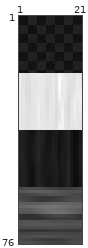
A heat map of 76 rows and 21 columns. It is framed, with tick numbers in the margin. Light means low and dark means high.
It is made of 4 by 1 panels. Panel 1,1: very high, checkered, faint in contrast. Panel 2,1: very low, streaked downward, faint in contrast. Panel 3,1: very high, streaked downward, faint in contrast. Panel 4,1: high, streaked across.
